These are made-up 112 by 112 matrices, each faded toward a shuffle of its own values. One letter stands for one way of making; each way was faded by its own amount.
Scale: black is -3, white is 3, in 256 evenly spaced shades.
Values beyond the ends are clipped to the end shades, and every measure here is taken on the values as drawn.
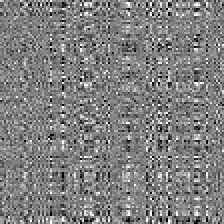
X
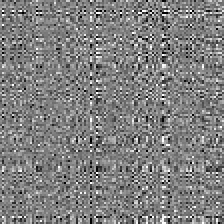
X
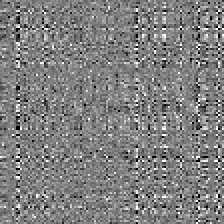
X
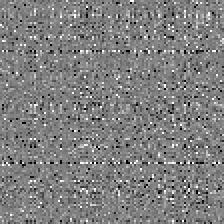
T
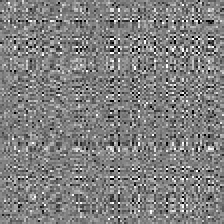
X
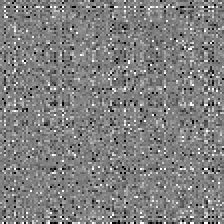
T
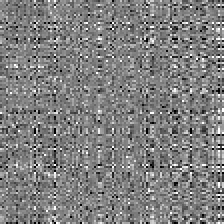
X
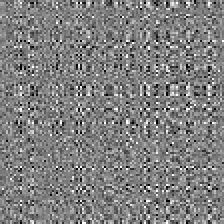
X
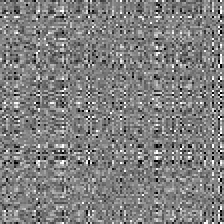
X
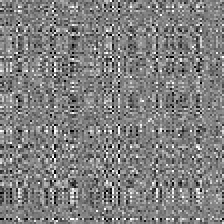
X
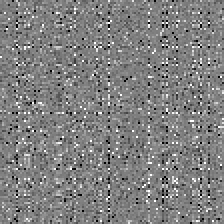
T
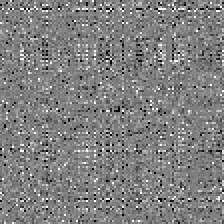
T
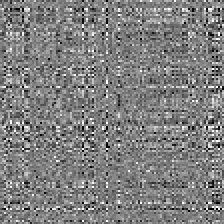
X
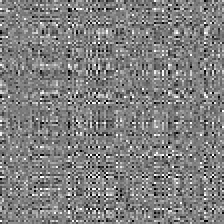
X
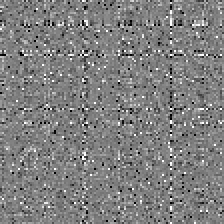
T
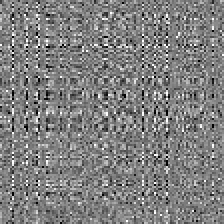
X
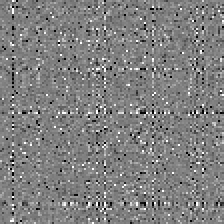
T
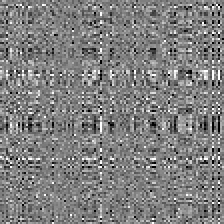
X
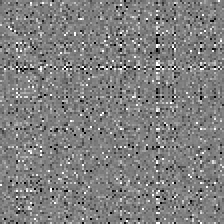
T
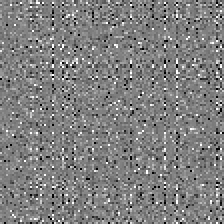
T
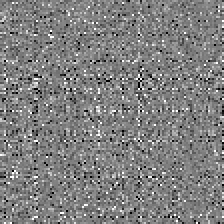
T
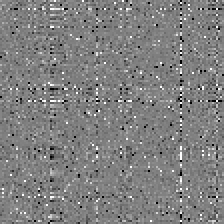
T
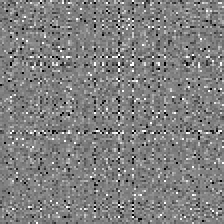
T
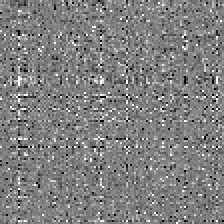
T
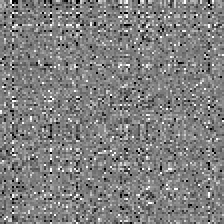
T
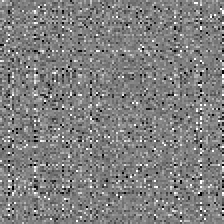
T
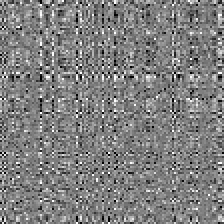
X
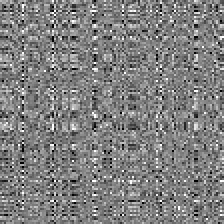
X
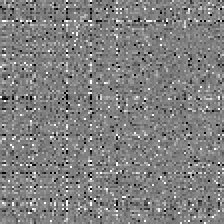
T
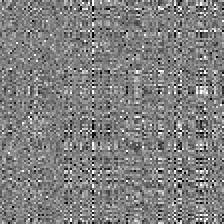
X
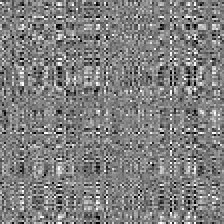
X
